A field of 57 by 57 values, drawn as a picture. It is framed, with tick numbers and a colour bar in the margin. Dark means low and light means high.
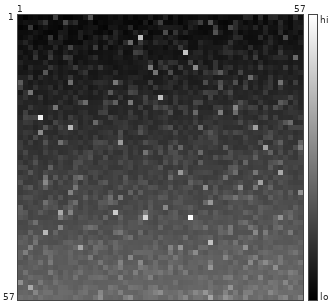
Slope: up to the bottom. Stripes: none. Odd rows or columns: none.
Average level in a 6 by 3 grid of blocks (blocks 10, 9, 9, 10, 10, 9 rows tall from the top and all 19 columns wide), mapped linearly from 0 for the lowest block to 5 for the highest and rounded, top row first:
0 0 0
1 1 1
2 2 2
3 3 3
4 4 4
5 5 5
